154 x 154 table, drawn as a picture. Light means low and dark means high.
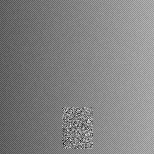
Roughest part: bottom middle. Grain: checkered. Slope: up to the left. Odd patch: rougher, in the bottom middle.
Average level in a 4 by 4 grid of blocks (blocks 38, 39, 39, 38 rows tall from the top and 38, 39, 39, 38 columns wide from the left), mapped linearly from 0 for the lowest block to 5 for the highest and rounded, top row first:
5 3 2 0 / 5 3 2 0 / 5 3 2 0 / 5 3 2 0
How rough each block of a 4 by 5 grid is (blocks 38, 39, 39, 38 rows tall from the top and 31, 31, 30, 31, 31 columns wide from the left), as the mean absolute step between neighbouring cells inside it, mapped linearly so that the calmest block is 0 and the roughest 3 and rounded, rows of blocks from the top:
00000
00000
00100
00300
